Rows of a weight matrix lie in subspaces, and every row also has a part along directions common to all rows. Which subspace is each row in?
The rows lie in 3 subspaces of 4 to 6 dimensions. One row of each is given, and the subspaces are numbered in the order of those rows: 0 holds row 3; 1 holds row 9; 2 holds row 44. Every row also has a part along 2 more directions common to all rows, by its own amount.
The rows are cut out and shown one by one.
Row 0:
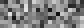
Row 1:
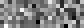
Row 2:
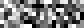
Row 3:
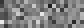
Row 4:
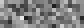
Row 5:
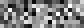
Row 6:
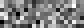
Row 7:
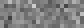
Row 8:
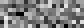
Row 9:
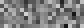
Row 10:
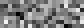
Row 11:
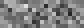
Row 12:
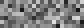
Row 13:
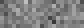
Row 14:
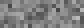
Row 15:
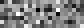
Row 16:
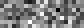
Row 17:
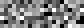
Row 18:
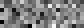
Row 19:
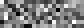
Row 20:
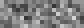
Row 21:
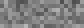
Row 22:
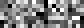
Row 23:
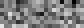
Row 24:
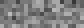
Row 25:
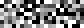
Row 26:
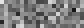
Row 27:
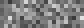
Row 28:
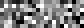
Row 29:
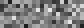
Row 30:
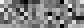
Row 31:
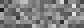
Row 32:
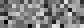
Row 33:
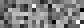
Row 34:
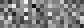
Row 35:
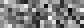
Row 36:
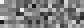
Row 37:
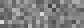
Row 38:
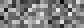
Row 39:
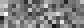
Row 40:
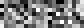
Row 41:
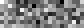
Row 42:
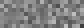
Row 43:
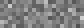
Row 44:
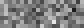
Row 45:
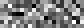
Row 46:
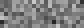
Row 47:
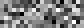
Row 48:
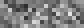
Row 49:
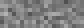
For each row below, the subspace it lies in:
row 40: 0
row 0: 0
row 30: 2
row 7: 1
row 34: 1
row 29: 0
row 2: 0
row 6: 0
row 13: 2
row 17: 2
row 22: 2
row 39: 2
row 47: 2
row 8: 2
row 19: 0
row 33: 1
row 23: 0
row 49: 2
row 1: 1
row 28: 1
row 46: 2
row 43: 2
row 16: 1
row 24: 0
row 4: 1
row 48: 1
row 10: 2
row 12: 2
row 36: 2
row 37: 0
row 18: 0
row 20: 1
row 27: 1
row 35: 1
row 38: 2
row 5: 0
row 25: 1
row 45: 2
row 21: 0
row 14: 2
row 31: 0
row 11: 1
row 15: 0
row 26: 2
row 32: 2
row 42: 1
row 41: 2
